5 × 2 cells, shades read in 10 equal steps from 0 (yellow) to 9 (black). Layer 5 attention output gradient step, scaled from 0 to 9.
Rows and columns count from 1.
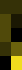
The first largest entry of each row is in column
1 2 2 1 1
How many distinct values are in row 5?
2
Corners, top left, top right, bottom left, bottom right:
7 7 9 0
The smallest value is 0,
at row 5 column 2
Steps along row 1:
same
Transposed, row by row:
7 6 6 7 9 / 7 8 9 5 0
